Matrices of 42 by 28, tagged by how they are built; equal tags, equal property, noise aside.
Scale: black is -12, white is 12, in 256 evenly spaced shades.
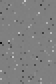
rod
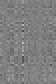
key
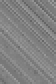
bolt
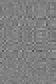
key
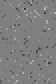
rod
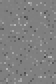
rod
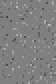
rod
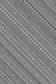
bolt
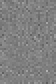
key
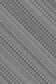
bolt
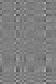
key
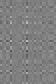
key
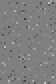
rod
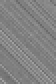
bolt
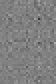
key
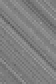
bolt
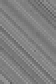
bolt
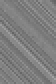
bolt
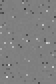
rod
